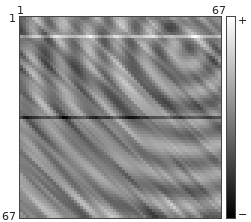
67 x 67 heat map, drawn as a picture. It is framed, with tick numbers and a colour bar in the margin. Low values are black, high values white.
Streaks slant down to the right. Rows 7 and 34 stand out from the rest. Concentric rings centre on the top right. No overall slope runs across the table.
